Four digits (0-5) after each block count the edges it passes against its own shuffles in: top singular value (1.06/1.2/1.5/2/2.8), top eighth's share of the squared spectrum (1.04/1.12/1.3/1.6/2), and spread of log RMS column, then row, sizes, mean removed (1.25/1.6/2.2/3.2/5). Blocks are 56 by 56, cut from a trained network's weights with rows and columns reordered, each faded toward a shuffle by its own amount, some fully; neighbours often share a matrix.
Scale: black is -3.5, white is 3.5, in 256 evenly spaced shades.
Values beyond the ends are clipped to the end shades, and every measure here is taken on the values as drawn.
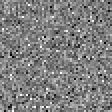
2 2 0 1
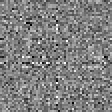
3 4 1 2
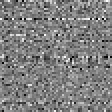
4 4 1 3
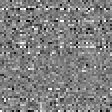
4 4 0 3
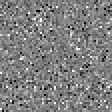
2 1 0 1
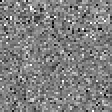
2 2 0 1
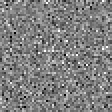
2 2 1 1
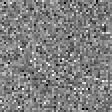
0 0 0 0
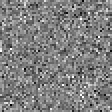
2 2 1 1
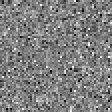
2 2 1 0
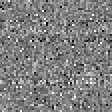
3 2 0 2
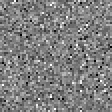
0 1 0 0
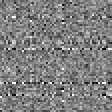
4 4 1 3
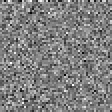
3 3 0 2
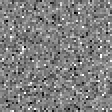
0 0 0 0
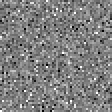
0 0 0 0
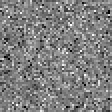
0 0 0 0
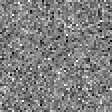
0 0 0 0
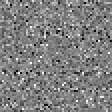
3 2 0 1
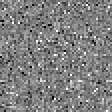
2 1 0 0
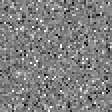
1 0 0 0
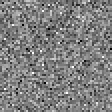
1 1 0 0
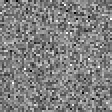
0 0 0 0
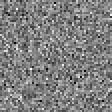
0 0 0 0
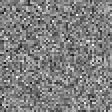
3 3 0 0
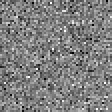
1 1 0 0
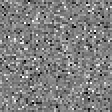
2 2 0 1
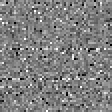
3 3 0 2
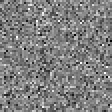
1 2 0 1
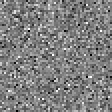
1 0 0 0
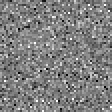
1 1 0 1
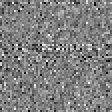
3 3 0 2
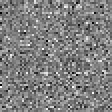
3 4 2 2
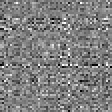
4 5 2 3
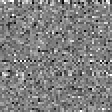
3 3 0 2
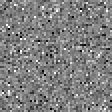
1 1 0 1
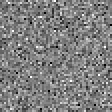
2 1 0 1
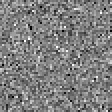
1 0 0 0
